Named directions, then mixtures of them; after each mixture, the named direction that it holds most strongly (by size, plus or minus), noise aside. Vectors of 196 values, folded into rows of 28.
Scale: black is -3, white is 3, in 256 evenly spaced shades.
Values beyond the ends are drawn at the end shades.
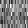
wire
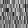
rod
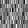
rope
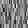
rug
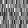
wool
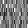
wool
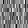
rod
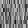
rug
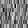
rug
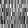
wire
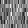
rope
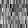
wire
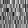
rod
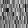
rod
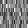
wool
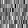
rope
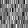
rope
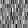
rope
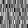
wool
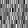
rope
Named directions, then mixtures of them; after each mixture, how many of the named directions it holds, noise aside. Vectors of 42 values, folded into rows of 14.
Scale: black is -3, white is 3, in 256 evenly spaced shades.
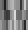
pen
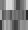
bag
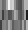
two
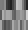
two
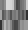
one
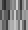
two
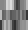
one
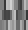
two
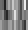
one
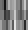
one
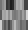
two
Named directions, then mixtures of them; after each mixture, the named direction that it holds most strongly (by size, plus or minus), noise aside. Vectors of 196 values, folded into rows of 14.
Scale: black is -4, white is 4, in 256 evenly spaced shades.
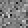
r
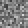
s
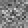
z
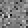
r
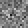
z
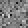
r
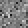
r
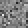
r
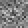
z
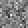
r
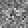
z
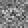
z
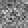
z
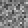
s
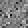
r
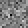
r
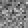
z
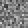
s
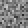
s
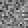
s
